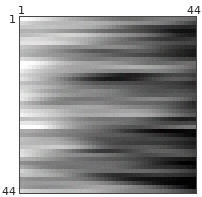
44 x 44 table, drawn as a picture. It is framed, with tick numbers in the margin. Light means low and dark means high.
Slope: up to the right. Ninth with the lowest average: top left. Grain: streaks across. Ninth with the highest average: bottom right.
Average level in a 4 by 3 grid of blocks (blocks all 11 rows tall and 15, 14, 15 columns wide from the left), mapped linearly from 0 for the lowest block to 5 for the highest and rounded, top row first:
024 | 034 | 034 | 135
